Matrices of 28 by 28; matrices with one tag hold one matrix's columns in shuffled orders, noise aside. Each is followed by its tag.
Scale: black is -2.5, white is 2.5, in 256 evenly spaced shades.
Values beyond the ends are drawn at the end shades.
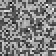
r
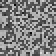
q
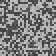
r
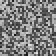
r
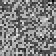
q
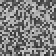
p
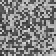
r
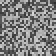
q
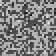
r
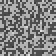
r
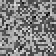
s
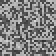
r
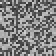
q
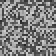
p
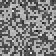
p
